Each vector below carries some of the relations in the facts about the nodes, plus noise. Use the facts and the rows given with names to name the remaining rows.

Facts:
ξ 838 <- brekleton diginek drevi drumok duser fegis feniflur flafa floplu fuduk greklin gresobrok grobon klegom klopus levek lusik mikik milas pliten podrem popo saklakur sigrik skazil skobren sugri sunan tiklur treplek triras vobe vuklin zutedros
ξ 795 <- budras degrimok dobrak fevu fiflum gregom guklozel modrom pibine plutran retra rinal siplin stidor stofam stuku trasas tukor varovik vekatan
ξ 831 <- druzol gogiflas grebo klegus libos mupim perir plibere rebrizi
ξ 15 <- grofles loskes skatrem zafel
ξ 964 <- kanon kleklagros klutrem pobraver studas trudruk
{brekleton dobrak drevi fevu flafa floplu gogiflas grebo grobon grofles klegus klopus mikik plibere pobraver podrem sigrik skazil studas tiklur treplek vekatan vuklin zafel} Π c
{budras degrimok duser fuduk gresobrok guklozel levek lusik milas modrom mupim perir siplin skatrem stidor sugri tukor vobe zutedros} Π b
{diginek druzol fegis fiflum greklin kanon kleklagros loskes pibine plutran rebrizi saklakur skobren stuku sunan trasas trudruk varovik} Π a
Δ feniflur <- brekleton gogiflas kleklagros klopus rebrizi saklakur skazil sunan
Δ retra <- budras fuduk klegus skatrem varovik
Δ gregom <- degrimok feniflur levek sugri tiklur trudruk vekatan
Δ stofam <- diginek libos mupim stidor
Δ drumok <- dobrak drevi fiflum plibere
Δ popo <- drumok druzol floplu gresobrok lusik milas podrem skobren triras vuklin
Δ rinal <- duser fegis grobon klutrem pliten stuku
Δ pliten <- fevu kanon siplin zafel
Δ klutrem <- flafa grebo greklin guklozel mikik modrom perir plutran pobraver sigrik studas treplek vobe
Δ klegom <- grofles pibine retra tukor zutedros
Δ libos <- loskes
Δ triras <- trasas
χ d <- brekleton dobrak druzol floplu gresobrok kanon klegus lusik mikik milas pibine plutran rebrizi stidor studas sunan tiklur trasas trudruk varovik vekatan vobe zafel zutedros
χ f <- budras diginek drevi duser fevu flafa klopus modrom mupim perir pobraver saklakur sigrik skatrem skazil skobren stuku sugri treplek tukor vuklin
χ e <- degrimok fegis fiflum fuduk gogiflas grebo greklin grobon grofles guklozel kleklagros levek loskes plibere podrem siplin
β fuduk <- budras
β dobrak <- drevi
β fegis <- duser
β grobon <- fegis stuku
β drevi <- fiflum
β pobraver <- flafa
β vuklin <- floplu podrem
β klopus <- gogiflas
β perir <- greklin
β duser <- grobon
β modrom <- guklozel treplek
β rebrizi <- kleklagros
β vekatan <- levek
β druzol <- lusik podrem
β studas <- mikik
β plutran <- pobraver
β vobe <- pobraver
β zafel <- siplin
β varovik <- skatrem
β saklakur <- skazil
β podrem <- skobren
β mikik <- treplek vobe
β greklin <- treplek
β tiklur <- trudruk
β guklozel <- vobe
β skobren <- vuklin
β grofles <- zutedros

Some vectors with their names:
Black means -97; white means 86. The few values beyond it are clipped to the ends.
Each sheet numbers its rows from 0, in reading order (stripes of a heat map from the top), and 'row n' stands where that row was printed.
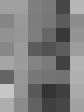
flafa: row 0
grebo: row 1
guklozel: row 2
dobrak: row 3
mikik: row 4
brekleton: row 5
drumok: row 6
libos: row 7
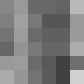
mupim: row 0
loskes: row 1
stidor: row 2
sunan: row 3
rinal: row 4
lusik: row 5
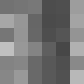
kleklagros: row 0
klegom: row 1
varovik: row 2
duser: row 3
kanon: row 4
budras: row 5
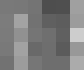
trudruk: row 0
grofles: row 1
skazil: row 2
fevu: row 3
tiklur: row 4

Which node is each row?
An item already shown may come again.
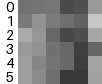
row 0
kleklagros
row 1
skazil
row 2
klegom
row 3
klutrem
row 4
pobraver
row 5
fiflum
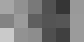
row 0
stuku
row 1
dobrak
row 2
grobon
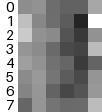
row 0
klegus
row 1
vuklin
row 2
grobon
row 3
druzol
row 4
klutrem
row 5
siplin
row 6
trasas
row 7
saklakur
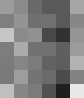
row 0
plibere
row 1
studas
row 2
fegis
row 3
zafel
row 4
gogiflas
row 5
plutran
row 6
podrem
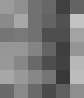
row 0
klutrem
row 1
skatrem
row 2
trudruk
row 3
guklozel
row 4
druzol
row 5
vobe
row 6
gregom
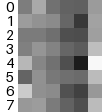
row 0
grofles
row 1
greklin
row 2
trudruk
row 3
levek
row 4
skobren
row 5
saklakur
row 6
grobon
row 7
zutedros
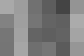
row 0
pliten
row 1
fuduk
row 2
tukor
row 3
modrom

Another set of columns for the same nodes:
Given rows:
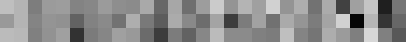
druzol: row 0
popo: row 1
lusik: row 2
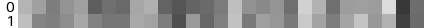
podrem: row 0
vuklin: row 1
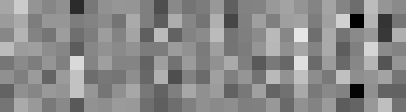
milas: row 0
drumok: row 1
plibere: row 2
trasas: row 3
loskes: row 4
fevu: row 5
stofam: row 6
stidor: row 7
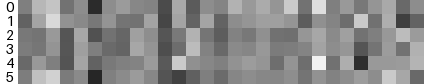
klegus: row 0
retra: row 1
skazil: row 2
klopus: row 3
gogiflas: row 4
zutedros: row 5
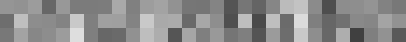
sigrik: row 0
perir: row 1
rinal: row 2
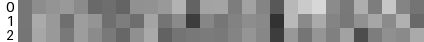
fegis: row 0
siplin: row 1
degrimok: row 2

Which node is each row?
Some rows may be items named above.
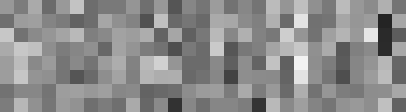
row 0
fevu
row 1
grofles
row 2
skobren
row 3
dobrak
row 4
studas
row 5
mikik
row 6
mupim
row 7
siplin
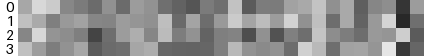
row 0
dobrak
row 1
druzol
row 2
vobe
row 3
podrem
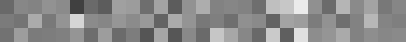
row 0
grobon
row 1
diginek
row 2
zafel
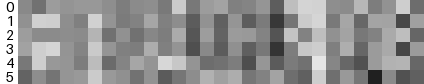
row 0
stuku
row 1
fiflum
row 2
kanon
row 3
fiflum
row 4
greklin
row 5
libos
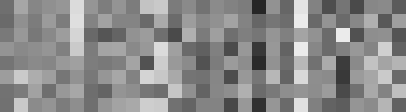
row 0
klutrem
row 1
loskes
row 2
pliten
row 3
pobraver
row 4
kleklagros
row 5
plutran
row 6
saklakur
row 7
guklozel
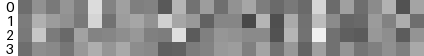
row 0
loskes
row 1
modrom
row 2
grebo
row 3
mupim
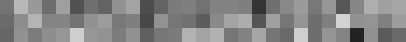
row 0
levek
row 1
skatrem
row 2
libos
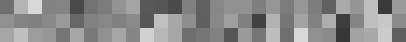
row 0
fuduk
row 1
trudruk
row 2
plutran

